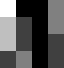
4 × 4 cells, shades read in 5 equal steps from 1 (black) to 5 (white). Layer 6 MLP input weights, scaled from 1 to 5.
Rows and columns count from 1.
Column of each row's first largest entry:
1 1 1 2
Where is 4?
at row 2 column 1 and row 3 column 1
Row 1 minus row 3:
1 -1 0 1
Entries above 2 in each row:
2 2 1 1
